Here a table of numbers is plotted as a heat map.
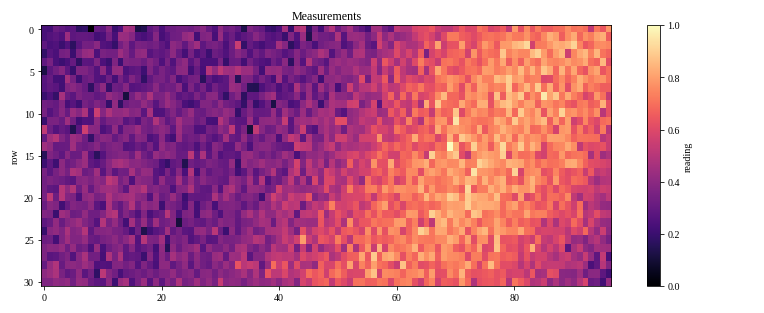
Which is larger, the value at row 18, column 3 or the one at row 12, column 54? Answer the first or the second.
the second
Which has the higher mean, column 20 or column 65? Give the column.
65
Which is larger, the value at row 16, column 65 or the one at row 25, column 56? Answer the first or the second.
the first
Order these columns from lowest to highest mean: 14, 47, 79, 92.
14, 47, 92, 79
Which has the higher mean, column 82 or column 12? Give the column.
82
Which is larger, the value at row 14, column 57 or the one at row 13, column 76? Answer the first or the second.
the second
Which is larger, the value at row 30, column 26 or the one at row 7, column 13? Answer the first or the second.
the first
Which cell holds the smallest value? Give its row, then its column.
0, 8
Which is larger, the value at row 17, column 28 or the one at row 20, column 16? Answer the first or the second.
the second
